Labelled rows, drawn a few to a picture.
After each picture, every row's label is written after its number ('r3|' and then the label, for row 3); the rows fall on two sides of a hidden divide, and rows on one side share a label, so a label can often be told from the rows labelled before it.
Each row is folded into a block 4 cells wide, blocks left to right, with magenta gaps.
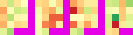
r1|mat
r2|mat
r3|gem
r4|mat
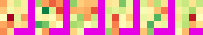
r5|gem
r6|mat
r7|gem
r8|mat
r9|gem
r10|mat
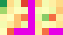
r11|mat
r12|mat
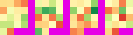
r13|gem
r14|mat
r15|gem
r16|mat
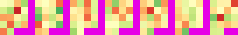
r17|gem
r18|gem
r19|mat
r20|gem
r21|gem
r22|gem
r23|gem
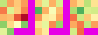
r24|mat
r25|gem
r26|mat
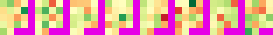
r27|mat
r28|mat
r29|gem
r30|gem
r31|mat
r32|gem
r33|gem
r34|gem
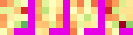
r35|gem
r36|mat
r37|gem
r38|gem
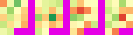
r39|mat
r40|gem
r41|gem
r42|mat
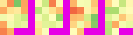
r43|gem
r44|gem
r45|gem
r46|mat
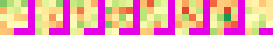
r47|mat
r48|mat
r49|gem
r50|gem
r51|gem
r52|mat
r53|gem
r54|gem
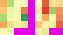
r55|gem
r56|gem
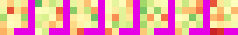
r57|gem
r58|mat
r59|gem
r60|gem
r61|mat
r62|gem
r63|gem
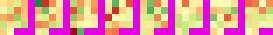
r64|gem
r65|mat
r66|gem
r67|gem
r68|mat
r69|gem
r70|mat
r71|gem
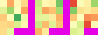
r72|gem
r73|mat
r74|mat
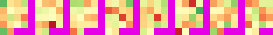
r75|mat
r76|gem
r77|mat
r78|mat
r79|mat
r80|gem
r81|mat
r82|mat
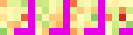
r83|mat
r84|mat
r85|gem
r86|mat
